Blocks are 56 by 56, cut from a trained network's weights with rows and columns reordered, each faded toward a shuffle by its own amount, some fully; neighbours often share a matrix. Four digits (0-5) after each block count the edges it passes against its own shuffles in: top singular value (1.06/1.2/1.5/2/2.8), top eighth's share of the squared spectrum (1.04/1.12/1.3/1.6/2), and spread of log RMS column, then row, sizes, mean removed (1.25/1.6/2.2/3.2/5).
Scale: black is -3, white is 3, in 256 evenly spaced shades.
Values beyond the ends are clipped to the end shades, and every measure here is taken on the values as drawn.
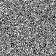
0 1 0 0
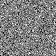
0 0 0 0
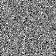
2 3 1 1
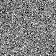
0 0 0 0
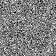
0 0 0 0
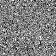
1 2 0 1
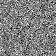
0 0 0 0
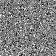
0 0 0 1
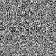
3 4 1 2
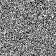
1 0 0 0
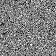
0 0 0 0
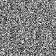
2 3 0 1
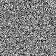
1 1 0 0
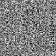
2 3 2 1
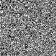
2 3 1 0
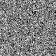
1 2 1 0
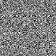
2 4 1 2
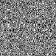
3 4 2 2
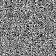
2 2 0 1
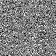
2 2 0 0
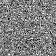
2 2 0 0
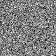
1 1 0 0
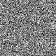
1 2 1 0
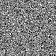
1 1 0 0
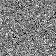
1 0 0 0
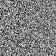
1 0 0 0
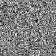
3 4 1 2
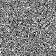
1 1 0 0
